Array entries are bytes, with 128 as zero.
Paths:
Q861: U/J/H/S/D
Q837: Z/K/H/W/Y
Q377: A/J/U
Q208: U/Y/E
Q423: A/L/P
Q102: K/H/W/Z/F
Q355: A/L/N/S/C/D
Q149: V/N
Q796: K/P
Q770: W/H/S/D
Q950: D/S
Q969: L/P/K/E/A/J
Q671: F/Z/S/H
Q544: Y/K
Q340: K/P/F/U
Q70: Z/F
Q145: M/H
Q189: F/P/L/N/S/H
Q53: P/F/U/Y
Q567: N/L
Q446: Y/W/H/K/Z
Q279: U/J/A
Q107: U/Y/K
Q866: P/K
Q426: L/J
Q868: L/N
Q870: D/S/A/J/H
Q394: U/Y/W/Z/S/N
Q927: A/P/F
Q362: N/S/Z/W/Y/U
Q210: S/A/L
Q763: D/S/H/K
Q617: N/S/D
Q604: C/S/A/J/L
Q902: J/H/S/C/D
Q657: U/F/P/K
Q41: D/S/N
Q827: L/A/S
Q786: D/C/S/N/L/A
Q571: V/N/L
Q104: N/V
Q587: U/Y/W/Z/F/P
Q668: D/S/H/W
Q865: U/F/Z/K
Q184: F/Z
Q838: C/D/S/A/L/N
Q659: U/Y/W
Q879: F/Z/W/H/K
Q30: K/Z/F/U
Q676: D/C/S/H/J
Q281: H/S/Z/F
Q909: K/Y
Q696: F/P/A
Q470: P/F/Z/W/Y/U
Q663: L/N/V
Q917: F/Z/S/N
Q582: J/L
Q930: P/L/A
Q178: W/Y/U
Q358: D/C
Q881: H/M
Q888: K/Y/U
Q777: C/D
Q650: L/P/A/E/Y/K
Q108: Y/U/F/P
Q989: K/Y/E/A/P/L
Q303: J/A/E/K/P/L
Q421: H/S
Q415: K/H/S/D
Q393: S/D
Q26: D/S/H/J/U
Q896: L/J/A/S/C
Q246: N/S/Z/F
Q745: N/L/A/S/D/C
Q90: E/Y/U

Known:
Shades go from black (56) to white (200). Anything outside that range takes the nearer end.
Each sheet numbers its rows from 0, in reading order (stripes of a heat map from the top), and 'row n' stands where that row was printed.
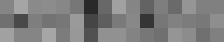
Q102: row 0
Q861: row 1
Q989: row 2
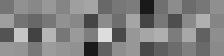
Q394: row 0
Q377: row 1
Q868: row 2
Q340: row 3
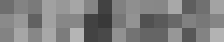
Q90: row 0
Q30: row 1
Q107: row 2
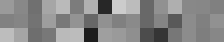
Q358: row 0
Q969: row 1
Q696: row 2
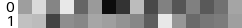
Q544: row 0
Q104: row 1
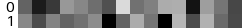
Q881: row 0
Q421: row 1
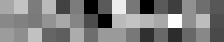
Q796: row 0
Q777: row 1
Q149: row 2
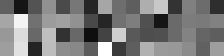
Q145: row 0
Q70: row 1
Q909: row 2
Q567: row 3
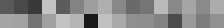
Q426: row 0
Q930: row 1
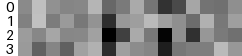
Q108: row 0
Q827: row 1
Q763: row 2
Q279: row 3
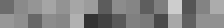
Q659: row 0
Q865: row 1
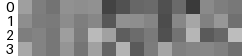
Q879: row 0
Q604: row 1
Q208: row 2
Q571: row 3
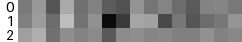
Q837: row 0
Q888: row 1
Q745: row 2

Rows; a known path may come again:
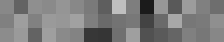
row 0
Q676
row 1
Q587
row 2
Q30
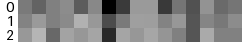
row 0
Q415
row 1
Q786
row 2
Q423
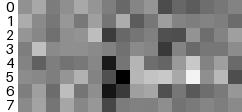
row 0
Q470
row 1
Q571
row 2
Q657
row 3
Q362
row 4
Q902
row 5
Q777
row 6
Q888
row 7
Q650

